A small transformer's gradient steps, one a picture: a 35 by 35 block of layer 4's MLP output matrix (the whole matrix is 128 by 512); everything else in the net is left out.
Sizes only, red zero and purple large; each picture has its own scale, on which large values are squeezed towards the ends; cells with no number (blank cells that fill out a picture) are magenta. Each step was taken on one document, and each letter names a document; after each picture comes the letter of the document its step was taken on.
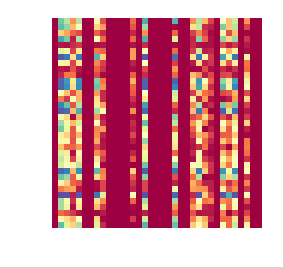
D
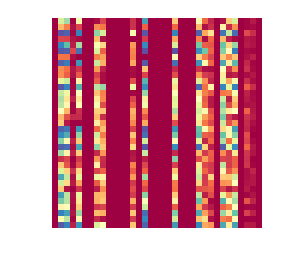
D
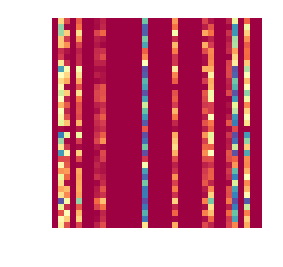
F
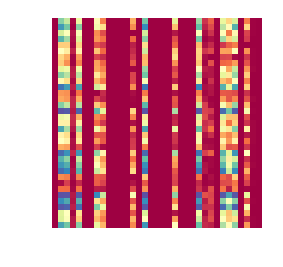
D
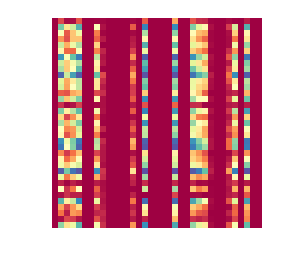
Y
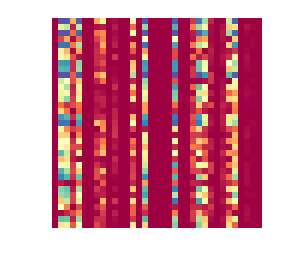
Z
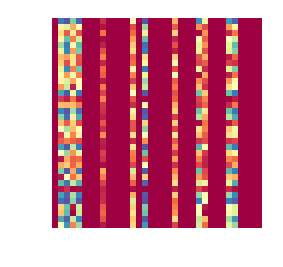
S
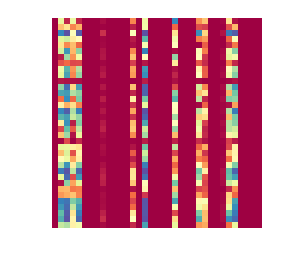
S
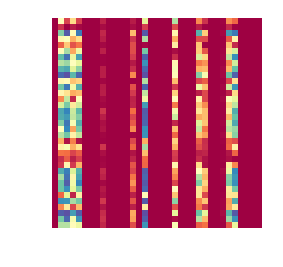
S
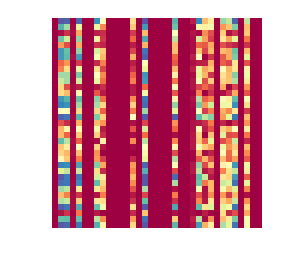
D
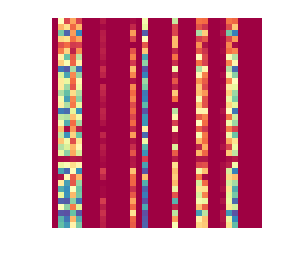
S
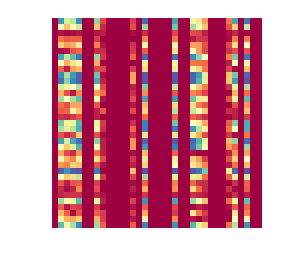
Y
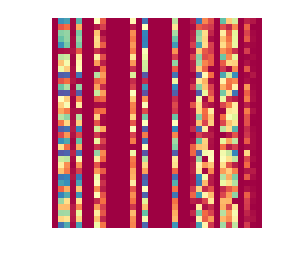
D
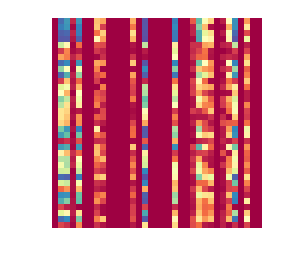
Z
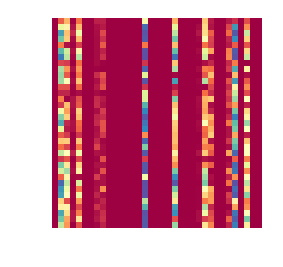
F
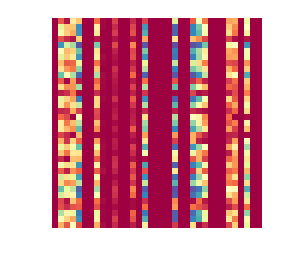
Y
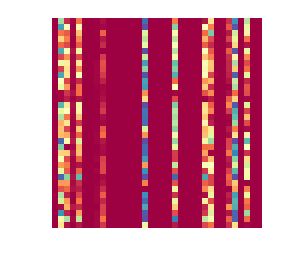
F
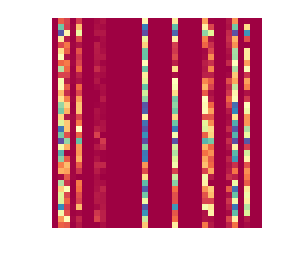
F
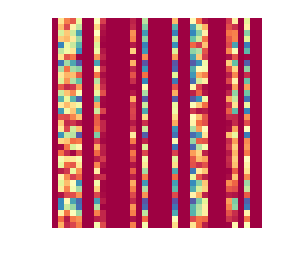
Y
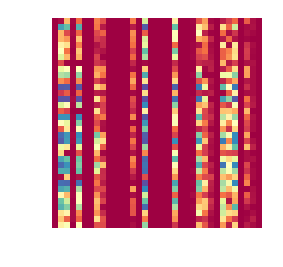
D
